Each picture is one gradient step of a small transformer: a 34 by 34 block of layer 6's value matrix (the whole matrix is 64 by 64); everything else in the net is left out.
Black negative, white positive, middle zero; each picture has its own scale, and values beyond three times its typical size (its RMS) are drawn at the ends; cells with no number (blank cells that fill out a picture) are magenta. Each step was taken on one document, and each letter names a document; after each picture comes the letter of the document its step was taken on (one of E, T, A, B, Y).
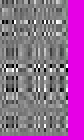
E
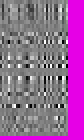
E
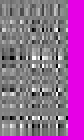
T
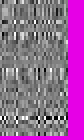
E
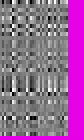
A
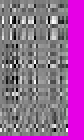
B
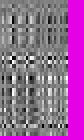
A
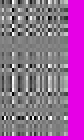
A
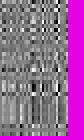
T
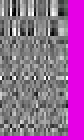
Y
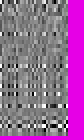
B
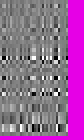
T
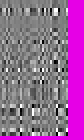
T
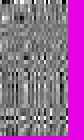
E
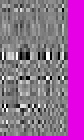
E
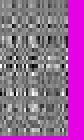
A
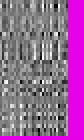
T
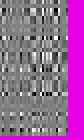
T
